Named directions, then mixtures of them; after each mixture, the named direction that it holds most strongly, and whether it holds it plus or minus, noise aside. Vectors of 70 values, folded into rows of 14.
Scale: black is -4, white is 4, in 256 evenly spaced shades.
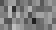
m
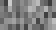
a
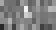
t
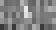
t, plus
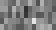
m, minus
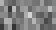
m, minus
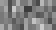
m, minus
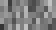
a, minus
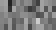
a, minus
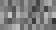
a, minus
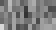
t, minus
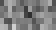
t, minus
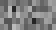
m, plus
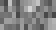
a, plus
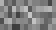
m, minus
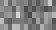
a, minus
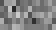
m, plus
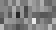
m, minus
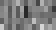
t, minus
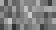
t, plus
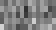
t, minus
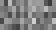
a, plus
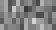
m, minus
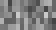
a, minus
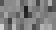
t, minus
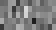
m, plus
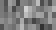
t, plus
